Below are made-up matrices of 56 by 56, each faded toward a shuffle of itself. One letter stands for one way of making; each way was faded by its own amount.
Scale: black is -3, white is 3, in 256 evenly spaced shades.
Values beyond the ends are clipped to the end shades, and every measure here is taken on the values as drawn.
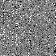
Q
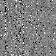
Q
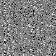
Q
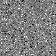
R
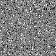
R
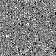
R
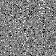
R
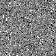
Q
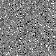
Q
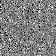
R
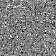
R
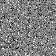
R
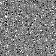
R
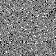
R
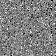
Q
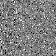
R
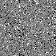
Q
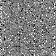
Q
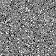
R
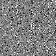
Q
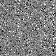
Q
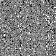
Q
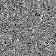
R
